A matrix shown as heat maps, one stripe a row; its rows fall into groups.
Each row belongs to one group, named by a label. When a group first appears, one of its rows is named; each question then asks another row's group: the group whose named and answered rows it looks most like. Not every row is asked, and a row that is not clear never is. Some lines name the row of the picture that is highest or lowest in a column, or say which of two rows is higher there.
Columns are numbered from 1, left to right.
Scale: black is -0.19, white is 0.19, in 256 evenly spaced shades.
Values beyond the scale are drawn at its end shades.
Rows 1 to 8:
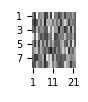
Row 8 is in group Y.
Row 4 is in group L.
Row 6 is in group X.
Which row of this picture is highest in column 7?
5
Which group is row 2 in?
Y
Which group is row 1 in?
L
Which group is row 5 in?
L
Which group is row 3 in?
L
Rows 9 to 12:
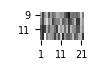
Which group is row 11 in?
Y
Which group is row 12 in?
L
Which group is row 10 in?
Y
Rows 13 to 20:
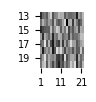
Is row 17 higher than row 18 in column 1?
No
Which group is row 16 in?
Y
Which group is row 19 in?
X
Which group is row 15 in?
Y
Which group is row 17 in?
X
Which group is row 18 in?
Y
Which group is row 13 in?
Y
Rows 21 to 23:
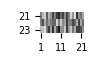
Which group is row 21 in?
X
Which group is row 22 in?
L
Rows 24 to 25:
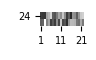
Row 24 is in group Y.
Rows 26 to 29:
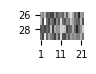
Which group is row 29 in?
L
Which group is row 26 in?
X
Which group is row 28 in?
Y
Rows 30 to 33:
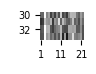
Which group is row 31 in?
Y
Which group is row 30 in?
L
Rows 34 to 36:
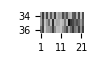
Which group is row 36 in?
L
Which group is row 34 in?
L
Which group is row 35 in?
Y
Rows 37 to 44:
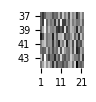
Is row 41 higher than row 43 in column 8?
Yes
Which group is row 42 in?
Y
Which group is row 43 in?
L
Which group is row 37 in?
Y
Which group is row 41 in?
X
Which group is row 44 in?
X
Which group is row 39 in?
X
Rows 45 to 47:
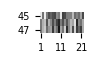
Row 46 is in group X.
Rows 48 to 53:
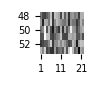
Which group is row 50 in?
X
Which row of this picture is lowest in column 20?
53
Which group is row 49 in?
Y
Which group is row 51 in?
L
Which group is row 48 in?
Y
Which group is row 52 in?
Y
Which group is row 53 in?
X
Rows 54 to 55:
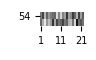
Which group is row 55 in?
X
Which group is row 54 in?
L
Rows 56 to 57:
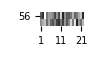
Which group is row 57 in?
X
